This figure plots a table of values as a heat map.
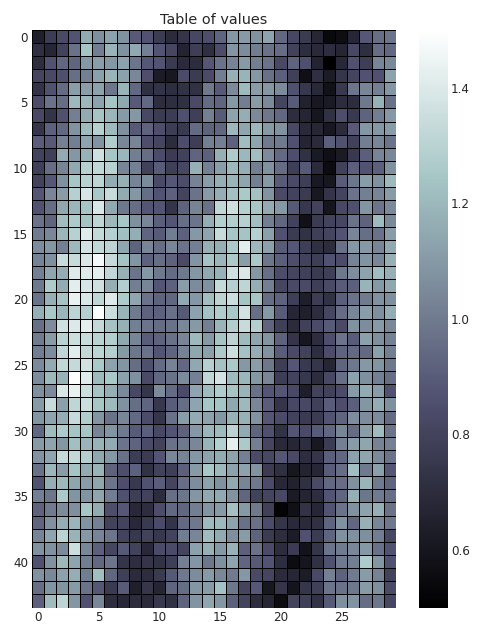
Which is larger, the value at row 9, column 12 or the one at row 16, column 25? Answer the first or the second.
the second
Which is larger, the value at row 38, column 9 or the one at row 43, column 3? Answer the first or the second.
the second
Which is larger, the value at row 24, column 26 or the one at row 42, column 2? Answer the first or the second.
the second
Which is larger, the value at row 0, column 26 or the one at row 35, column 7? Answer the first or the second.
the second
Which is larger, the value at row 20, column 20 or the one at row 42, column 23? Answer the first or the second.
the first
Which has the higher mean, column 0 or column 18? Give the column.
18
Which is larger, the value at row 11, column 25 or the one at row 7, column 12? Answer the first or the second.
the first
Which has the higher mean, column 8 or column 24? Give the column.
8
